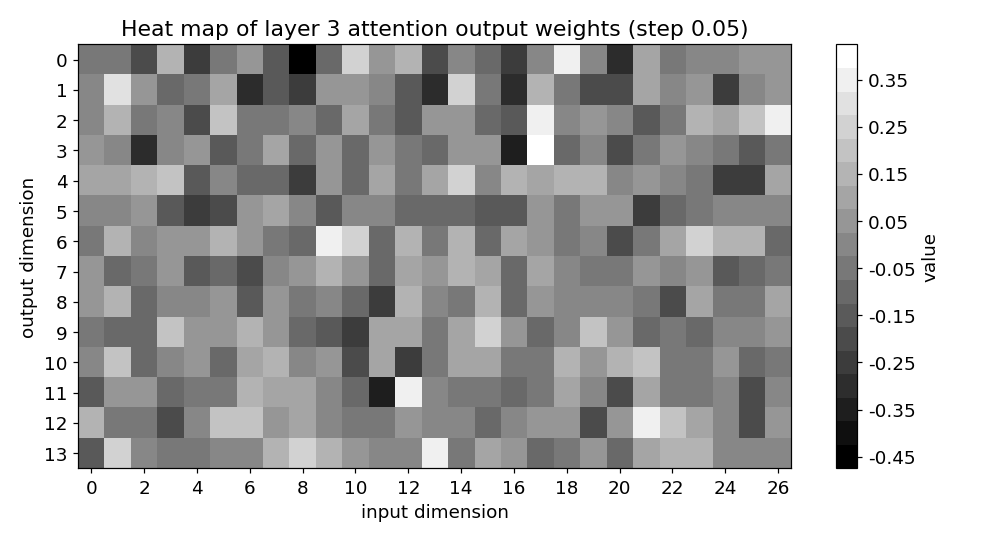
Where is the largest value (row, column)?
3 17
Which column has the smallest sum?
16
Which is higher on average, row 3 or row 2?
row 2
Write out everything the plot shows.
Title: Heat map of layer 3 attention output weights (step 0.05)
x-axis: input dimension, ticks 0 2 4 6 8 10 12 14 16 18 20 22 24 26
y-axis: output dimension, ticks 0 1 2 3 4 5 6 7 8 9 10 11 12 13 (0 at the top)
Colour bar: value, ticks -0.45 -0.35 -0.25 -0.15 -0.05 0.05 0.15 0.25 0.35
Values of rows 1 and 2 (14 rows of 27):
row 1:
0 0.3 0.05 -0.1 -0.05 0.1 -0.3 -0.15 -0.25 0.05 0.05 0 -0.15 -0.3 0.25 -0.05 -0.3 0.15 -0.05 -0.2 -0.2 0.1 0 0.05 -0.25 0 0.05
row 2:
0 0.15 -0.05 0 -0.2 0.2 -0.05 -0.05 0 -0.1 0.1 -0.05 -0.15 0.05 0.05 -0.1 -0.15 0.35 0 0.05 0 -0.15 -0.05 0.15 0.1 0.2 0.35
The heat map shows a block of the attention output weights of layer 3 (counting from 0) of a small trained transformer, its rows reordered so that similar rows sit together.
